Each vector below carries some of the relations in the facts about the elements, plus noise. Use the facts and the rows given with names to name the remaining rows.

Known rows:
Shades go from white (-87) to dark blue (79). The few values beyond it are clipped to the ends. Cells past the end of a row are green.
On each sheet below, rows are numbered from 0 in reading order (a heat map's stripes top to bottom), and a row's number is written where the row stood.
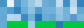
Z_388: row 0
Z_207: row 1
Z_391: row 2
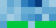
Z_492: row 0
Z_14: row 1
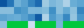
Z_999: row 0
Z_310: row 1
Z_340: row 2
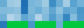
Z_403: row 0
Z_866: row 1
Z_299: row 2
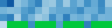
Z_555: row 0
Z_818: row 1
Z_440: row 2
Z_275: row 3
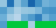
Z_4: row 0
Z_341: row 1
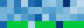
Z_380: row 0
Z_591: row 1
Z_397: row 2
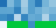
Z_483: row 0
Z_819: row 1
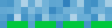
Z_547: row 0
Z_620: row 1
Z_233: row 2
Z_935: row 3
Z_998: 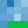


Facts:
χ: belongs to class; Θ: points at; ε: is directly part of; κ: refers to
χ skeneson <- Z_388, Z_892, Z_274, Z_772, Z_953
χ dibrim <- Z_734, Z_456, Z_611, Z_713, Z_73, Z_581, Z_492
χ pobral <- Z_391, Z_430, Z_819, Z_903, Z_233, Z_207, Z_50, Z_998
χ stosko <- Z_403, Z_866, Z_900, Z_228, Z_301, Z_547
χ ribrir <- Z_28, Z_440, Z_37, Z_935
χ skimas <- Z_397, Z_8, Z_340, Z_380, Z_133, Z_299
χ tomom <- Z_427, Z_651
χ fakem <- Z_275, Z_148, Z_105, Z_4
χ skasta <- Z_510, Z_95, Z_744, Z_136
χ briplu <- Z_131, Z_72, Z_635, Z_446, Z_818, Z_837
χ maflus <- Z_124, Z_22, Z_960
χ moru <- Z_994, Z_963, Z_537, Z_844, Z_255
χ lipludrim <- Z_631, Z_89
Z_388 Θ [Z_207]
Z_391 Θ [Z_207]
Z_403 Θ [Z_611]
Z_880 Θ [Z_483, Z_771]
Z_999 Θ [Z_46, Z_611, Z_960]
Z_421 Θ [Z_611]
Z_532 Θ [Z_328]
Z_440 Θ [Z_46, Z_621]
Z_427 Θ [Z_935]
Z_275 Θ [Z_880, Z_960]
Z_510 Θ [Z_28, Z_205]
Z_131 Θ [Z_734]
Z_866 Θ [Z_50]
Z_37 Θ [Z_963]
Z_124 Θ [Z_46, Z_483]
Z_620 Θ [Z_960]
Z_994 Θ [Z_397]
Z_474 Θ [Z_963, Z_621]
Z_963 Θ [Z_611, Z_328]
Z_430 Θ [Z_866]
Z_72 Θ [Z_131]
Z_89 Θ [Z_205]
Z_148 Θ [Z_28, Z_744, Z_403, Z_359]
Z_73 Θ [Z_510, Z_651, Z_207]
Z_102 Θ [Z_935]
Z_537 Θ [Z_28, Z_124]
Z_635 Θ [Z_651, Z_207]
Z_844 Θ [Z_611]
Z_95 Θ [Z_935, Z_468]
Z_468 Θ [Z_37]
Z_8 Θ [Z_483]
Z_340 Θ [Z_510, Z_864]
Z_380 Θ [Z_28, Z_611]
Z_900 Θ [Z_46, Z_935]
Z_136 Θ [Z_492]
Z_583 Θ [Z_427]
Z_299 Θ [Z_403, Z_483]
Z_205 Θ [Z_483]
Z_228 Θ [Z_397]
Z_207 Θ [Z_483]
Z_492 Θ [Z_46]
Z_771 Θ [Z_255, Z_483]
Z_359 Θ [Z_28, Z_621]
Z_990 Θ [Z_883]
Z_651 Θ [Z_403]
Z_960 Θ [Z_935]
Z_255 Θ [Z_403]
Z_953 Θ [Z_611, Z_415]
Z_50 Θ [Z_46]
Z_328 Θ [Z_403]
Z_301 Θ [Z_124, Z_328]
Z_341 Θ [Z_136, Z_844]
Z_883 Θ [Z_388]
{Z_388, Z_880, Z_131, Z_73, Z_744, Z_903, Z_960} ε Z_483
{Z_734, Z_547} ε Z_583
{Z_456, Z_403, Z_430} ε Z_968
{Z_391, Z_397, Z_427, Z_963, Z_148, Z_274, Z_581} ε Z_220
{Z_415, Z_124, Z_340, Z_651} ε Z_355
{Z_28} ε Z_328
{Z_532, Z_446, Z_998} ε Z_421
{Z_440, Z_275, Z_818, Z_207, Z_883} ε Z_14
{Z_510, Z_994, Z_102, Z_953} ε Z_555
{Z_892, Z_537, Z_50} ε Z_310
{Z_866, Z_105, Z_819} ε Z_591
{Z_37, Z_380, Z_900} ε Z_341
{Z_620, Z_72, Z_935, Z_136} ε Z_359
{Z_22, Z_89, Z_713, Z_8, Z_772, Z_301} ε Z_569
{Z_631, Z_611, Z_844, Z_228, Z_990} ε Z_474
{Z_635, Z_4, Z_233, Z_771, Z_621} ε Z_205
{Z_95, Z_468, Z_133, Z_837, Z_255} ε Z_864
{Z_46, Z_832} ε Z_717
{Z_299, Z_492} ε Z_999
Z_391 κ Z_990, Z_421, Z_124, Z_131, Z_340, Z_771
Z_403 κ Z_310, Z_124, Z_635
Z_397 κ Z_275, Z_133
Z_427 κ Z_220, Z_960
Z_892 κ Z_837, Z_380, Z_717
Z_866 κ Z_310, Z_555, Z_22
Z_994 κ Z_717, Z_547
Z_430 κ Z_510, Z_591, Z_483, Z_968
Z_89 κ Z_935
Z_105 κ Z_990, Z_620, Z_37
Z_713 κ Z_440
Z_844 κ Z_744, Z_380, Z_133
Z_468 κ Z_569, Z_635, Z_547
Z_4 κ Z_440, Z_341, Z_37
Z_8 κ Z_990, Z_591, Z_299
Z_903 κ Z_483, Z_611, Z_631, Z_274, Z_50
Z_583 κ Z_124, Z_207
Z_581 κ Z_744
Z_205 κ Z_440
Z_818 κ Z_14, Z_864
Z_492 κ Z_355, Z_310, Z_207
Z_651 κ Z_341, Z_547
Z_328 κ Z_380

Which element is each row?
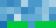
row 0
Z_611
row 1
Z_446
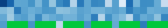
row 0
Z_328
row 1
Z_50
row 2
Z_583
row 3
Z_631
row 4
Z_960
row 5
Z_837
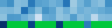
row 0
Z_963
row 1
Z_844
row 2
Z_427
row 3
Z_651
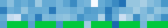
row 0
Z_903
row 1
Z_37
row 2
Z_89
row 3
Z_131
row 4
Z_892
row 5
Z_8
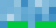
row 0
Z_468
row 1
Z_635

